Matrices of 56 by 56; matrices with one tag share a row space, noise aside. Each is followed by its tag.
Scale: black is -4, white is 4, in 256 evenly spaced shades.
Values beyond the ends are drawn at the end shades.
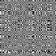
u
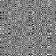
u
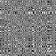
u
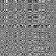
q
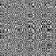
u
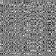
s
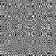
u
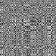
s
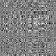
q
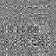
q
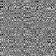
s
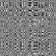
q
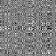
u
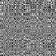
s
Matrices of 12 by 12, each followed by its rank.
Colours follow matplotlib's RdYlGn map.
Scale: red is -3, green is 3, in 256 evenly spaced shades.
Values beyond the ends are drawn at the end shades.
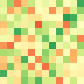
full rank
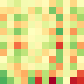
two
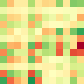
two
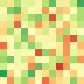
full rank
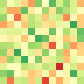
full rank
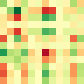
two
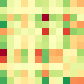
two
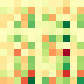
two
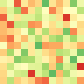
full rank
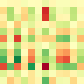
two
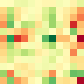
two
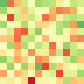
full rank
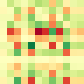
two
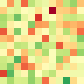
full rank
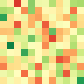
full rank
